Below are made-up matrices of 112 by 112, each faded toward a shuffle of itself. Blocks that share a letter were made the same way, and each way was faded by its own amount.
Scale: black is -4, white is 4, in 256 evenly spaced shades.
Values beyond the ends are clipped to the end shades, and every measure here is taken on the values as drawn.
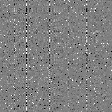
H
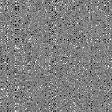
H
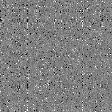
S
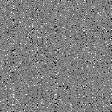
S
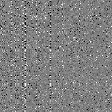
H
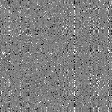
H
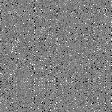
S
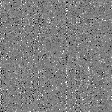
S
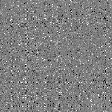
S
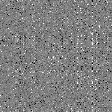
S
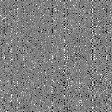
H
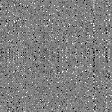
S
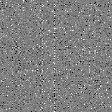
S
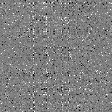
S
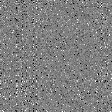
S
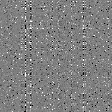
H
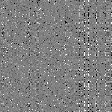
H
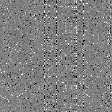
H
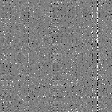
H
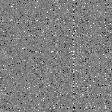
S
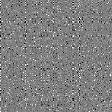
H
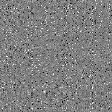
S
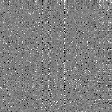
H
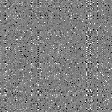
H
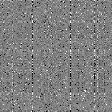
H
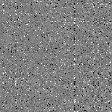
S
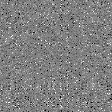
S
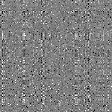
H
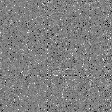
S
